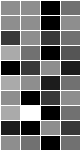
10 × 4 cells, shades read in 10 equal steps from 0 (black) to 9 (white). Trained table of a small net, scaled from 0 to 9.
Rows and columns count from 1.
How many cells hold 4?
7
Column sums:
41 39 15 36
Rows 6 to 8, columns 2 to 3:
5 1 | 0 2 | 9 0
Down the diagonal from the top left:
5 5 2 3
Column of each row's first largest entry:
1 1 2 1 3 1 1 2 3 1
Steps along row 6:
down down up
